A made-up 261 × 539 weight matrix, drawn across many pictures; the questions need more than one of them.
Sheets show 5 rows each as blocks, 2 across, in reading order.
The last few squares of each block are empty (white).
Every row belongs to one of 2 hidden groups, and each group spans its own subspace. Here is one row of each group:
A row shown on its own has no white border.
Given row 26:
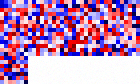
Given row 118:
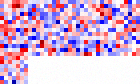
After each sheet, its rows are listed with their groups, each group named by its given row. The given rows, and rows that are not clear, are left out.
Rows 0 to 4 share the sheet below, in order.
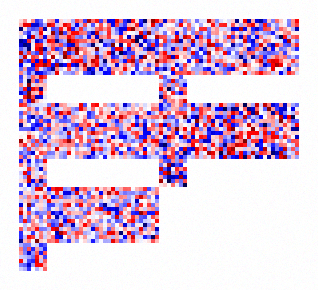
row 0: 118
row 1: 26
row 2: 118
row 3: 26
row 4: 118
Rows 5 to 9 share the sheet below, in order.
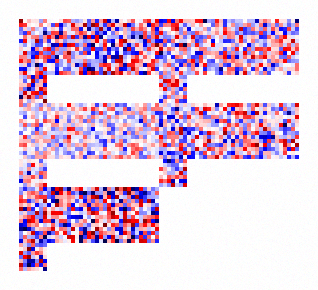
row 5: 26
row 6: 118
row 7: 26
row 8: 118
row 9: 26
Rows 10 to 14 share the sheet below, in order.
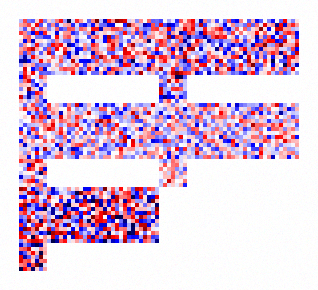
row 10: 26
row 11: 118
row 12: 118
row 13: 118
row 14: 118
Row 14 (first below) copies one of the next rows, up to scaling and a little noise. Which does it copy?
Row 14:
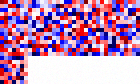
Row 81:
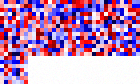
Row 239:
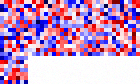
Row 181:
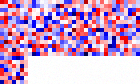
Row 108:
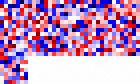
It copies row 181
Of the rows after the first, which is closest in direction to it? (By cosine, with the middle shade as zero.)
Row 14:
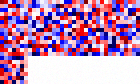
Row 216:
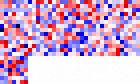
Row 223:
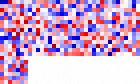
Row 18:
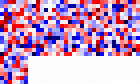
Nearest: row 18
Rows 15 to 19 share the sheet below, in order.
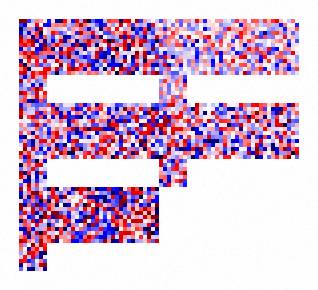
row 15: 118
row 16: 118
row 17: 118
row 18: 118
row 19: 118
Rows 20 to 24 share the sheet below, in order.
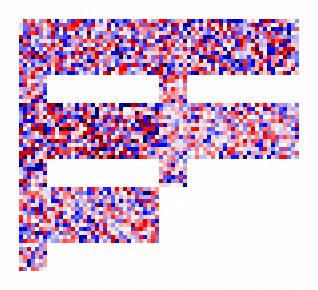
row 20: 118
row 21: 118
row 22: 26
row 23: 26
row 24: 26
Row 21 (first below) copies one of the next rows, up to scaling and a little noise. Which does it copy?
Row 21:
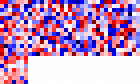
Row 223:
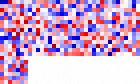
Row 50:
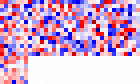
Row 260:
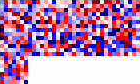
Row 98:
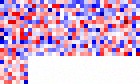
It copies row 50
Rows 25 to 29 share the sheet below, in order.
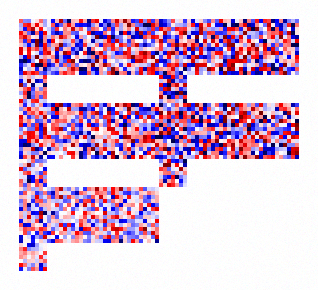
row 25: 26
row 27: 26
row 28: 118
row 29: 118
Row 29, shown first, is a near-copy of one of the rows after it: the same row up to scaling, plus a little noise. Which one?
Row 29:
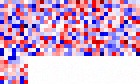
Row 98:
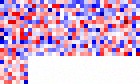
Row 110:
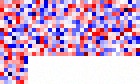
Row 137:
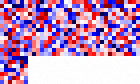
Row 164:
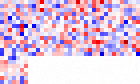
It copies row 164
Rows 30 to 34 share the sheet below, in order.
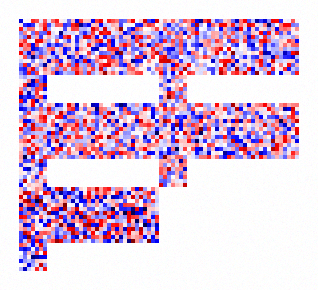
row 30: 118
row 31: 26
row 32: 26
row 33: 26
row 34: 118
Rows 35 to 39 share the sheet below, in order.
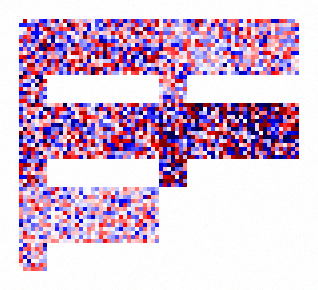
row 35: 118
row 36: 26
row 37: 118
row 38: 26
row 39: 118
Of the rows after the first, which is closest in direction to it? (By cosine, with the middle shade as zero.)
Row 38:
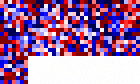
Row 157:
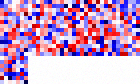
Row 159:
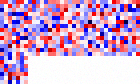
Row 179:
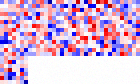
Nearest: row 159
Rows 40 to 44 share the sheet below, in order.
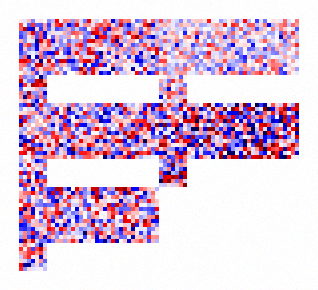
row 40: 26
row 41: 26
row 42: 118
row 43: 26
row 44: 26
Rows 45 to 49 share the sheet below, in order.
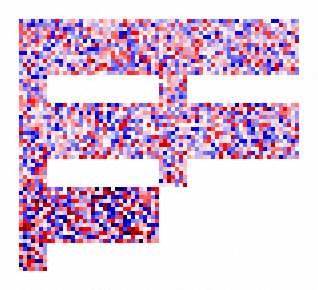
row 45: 118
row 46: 118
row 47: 26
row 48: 26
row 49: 26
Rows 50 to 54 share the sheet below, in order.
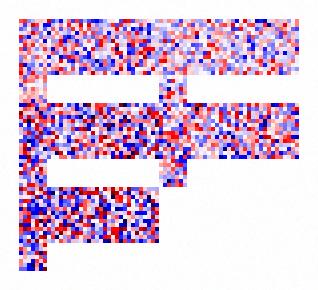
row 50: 118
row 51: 26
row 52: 118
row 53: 26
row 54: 118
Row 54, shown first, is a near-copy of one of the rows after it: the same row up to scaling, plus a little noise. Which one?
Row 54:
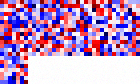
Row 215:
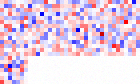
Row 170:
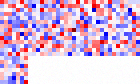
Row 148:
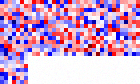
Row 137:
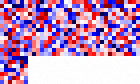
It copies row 170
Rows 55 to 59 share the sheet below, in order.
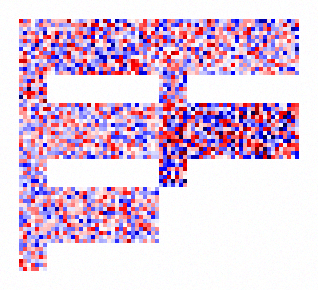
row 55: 26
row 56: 26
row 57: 118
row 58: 118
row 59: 118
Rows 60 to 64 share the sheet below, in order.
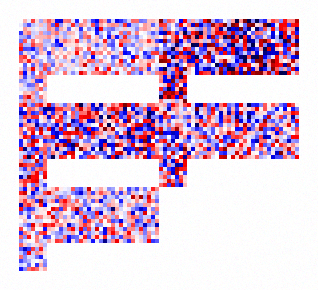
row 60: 26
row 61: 26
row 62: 118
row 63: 26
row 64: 118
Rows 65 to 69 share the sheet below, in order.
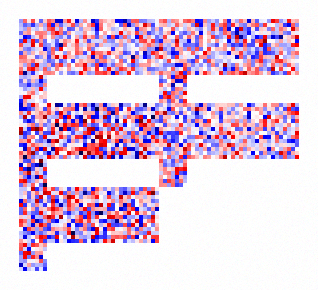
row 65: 26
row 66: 26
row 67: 26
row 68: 26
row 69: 118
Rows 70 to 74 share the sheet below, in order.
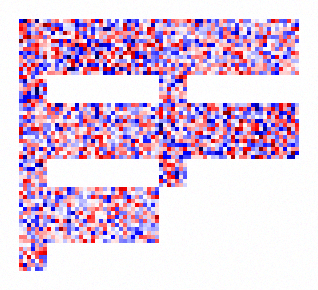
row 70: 118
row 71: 26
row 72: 26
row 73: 118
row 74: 26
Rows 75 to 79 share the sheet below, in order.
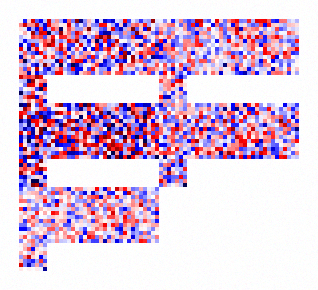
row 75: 118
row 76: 26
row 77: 118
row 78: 26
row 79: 26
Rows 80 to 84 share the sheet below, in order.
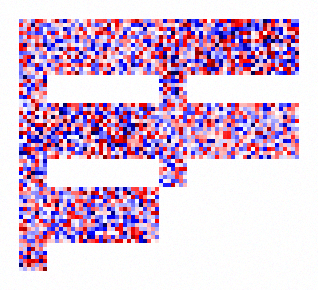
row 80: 118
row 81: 118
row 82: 118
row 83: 118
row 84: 26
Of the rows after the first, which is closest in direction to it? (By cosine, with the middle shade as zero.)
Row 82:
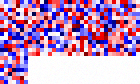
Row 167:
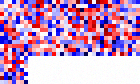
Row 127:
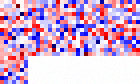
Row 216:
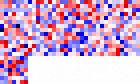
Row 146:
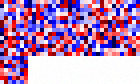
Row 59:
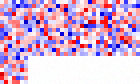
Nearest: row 127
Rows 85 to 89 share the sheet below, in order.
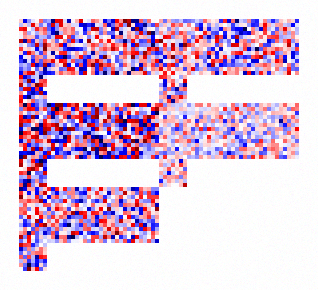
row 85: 26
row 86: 118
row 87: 26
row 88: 26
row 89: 118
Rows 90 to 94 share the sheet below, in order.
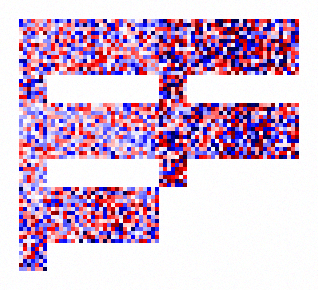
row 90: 26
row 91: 118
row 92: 26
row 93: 26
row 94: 26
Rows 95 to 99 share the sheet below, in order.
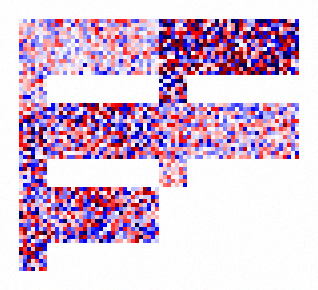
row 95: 26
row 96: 26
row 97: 118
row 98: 118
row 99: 26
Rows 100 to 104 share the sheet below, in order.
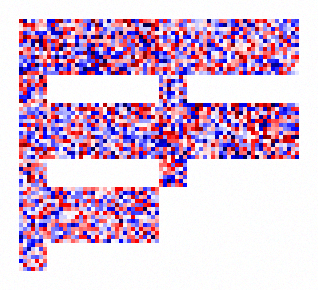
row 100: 26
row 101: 26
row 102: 26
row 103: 26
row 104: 118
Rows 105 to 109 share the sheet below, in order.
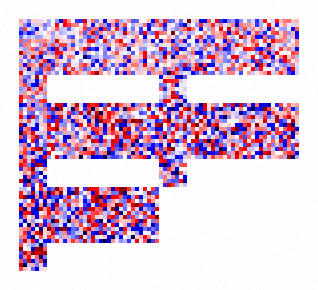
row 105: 118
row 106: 118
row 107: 26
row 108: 118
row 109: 26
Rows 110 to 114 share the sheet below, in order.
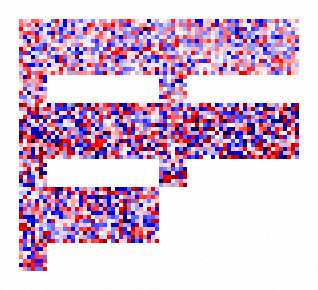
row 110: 118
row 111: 26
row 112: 118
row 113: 26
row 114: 26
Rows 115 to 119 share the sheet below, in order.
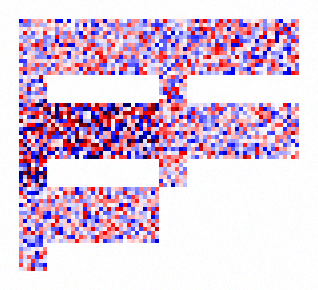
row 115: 26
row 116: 118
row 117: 118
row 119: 118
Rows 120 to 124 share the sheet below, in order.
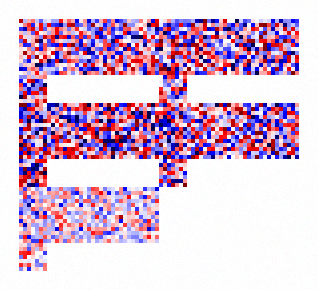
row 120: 26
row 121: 118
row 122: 118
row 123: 118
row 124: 118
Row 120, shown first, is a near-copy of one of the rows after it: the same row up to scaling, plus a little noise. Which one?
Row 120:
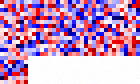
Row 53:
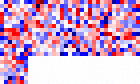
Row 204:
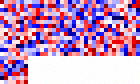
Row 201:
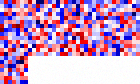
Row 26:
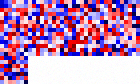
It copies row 204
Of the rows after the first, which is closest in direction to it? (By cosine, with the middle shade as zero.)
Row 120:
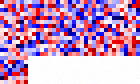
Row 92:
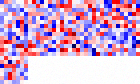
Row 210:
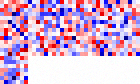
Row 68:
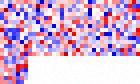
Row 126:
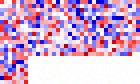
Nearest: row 126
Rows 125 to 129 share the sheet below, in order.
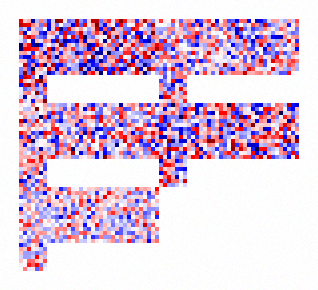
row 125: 26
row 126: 26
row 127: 118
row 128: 118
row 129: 118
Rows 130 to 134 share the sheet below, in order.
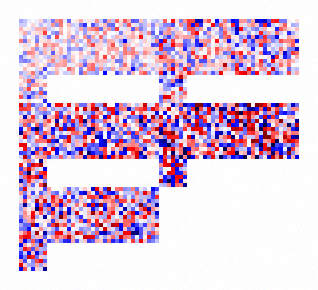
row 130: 26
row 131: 26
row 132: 26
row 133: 26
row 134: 26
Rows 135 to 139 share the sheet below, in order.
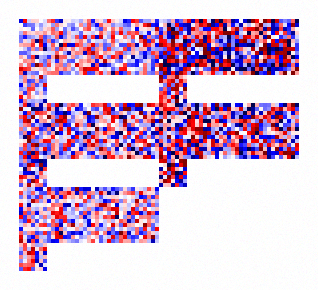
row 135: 26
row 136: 118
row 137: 118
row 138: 118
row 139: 118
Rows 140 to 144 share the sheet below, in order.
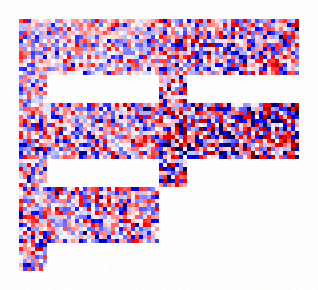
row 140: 118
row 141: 26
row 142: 26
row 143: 26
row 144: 26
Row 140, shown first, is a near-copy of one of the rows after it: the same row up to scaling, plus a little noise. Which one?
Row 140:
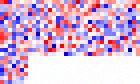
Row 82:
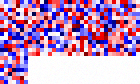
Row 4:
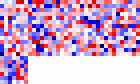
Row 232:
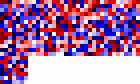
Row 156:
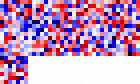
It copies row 232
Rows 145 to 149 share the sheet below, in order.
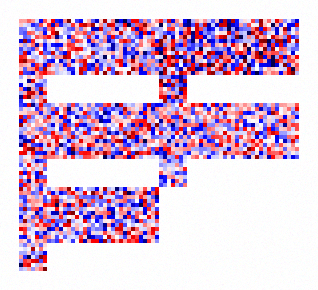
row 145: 26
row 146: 118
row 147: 118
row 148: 118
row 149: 26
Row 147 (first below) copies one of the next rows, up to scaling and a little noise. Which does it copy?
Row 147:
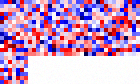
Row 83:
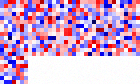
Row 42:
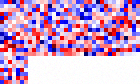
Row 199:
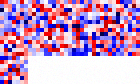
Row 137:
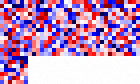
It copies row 42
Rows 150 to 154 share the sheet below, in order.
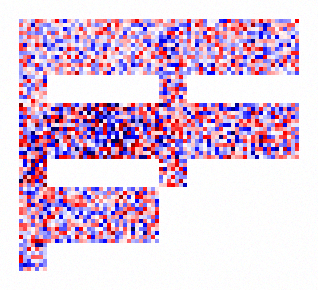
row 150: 118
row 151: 118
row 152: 26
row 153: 118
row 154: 118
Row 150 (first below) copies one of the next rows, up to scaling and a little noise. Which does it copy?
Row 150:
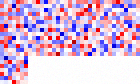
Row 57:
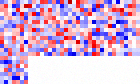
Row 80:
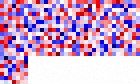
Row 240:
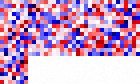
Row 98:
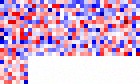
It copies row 80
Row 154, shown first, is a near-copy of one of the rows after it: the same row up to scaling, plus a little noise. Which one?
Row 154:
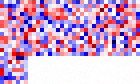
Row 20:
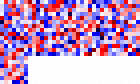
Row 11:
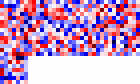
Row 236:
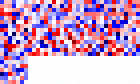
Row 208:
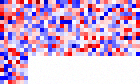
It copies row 11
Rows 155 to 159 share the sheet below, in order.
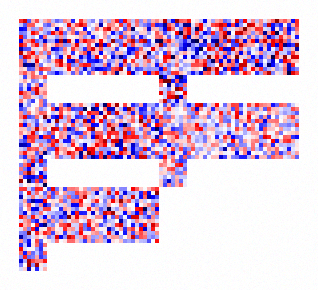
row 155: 118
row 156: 118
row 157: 26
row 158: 26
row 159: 118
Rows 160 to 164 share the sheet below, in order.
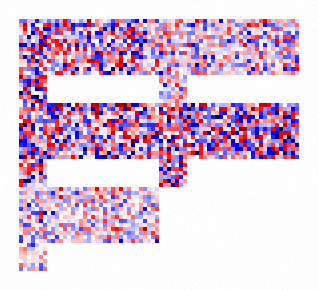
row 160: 118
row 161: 118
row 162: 26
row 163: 118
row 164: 118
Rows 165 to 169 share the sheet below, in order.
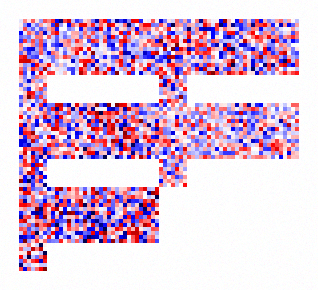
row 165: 26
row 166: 118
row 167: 26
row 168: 26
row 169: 26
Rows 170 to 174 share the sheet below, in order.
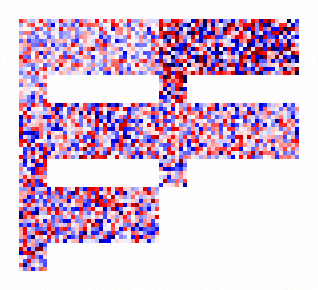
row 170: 118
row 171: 118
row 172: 26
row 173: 26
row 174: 26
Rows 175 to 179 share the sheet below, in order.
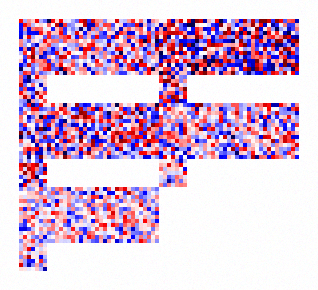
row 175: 118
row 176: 118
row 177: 118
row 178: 26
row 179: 26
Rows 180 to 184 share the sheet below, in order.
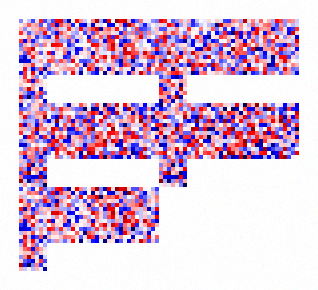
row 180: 26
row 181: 118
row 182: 26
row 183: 26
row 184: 26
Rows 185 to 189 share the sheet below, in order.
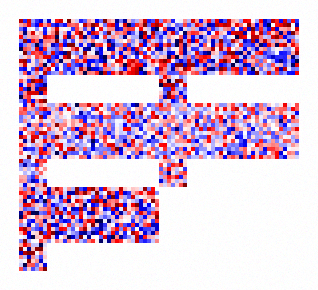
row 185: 26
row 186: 26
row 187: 118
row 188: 26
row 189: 26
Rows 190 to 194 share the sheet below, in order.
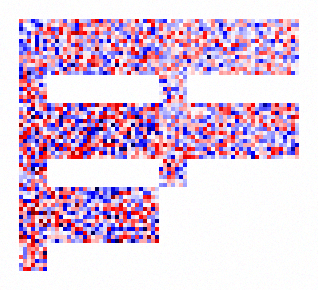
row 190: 118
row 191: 118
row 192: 118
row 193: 26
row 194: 118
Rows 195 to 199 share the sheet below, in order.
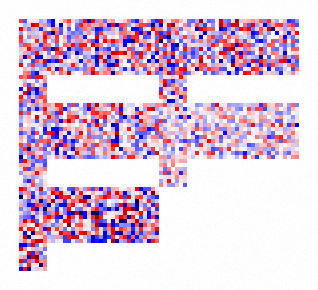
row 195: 118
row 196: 118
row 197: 118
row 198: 118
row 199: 118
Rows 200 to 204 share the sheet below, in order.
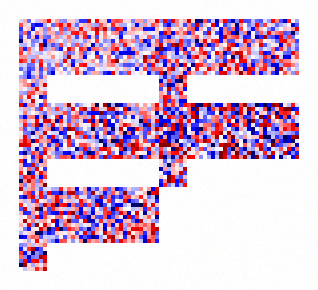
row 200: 118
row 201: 26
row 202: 26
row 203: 26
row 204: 26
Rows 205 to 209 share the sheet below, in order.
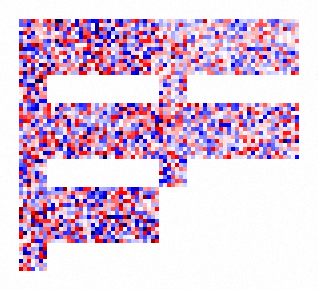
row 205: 26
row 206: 118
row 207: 118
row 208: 118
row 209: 118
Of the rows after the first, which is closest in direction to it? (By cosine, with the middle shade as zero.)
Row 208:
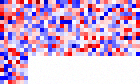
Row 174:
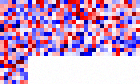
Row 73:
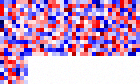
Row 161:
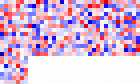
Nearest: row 161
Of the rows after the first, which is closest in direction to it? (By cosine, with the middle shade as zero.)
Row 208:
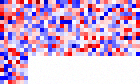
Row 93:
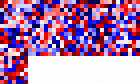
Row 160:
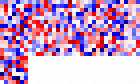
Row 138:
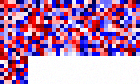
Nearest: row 93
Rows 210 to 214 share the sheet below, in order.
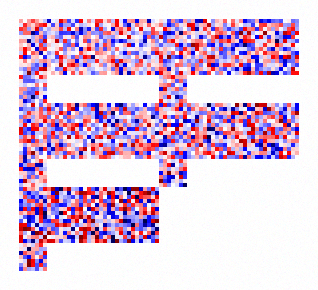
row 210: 118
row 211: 118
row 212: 26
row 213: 26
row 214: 26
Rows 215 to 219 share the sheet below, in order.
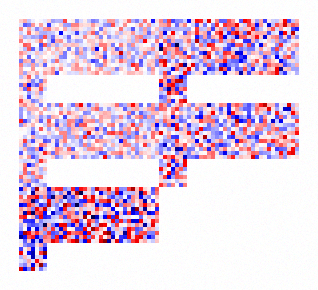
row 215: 118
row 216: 26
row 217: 118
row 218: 26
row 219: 118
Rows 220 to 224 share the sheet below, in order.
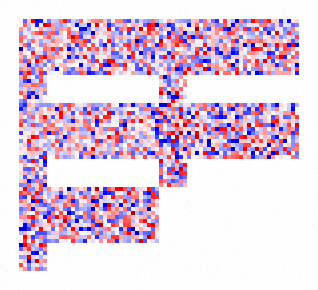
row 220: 118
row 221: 118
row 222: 26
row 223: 118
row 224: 26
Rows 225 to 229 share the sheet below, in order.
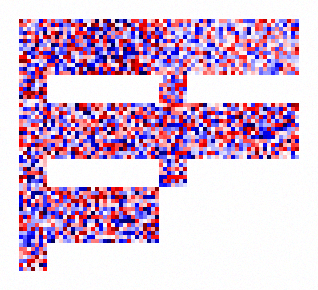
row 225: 26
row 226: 26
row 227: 118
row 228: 118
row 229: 118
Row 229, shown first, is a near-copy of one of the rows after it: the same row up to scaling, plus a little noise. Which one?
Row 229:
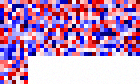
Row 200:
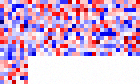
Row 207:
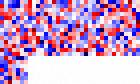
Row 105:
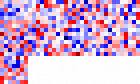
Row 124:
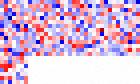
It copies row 200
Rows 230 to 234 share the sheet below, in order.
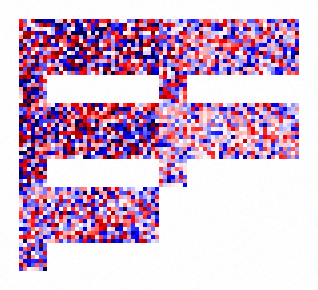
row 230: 118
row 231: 118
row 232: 118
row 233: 26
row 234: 26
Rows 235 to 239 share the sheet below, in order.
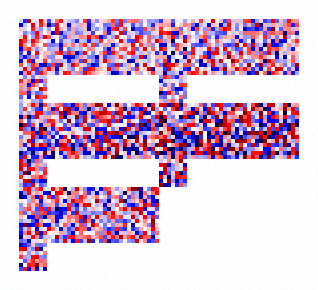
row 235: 118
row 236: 118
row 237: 118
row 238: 118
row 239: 118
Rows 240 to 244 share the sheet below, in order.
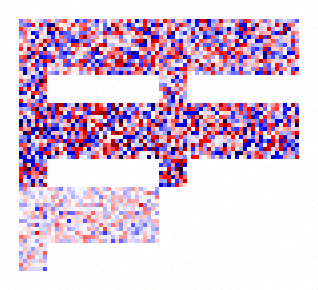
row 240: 118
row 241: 118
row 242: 118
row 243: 118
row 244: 26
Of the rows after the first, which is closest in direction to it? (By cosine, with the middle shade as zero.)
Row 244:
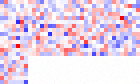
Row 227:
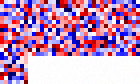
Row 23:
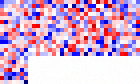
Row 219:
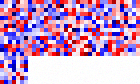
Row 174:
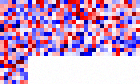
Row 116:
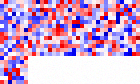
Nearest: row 23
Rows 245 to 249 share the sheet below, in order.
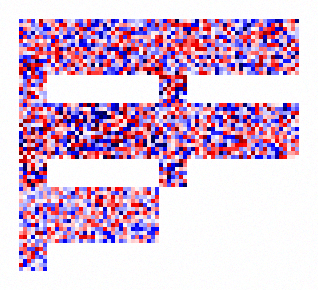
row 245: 118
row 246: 118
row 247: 118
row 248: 26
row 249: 26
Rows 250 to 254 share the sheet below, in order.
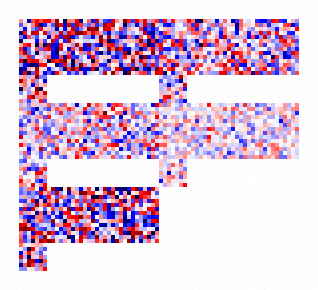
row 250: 118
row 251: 26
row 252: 118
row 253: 26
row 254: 26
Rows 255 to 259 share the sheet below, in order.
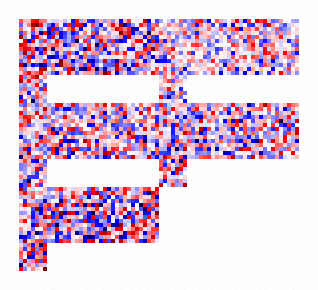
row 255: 118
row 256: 26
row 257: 118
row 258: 26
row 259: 26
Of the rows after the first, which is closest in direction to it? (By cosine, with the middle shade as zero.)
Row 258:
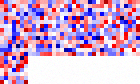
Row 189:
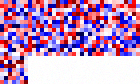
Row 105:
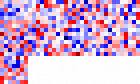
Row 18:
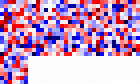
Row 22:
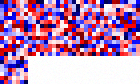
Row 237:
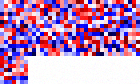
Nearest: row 189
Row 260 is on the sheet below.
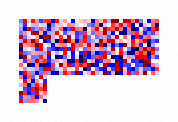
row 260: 118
